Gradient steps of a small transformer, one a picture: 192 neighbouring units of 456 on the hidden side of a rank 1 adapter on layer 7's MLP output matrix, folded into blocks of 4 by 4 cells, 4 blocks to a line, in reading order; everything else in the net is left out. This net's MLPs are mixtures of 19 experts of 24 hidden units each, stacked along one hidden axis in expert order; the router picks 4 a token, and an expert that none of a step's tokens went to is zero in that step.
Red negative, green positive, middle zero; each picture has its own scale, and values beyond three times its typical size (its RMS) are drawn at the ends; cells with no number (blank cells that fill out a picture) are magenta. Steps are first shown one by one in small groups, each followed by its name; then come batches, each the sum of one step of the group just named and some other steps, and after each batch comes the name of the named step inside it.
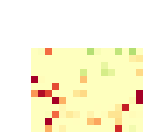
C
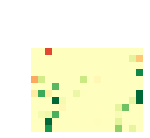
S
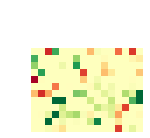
C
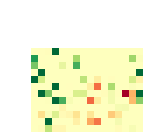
S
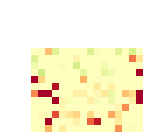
C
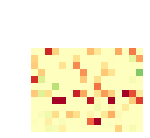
S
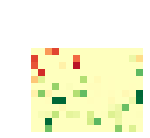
S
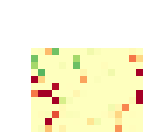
C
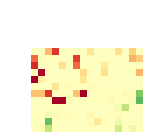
S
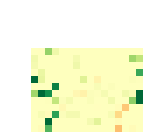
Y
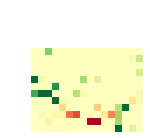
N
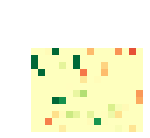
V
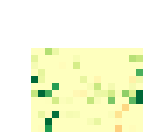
Y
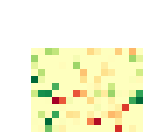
Y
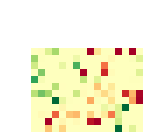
N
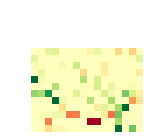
N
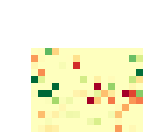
Y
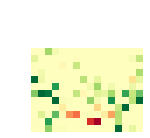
N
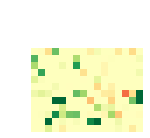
V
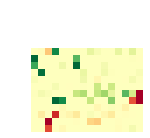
V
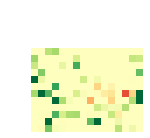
Y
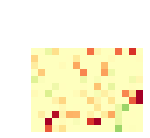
N
